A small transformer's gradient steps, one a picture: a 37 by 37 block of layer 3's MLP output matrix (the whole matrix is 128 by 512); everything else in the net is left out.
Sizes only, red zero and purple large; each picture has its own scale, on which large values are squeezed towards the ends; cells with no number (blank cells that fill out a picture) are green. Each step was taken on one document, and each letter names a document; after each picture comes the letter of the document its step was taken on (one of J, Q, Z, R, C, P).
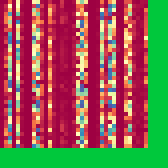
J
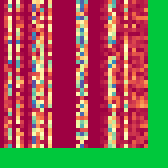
J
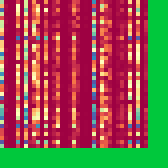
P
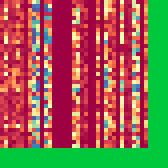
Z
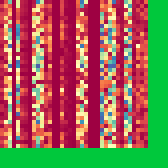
J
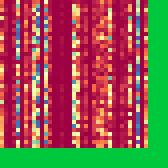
Z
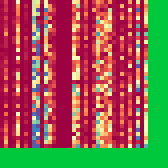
Z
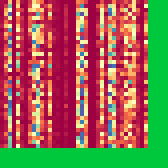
J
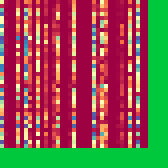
P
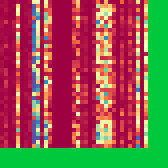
Z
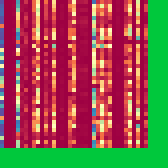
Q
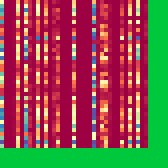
P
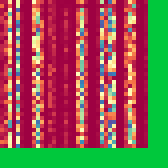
J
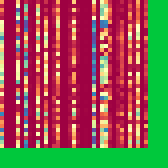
P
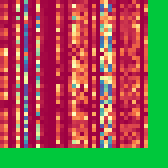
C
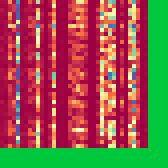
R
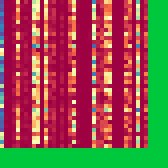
Q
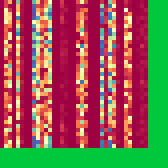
J
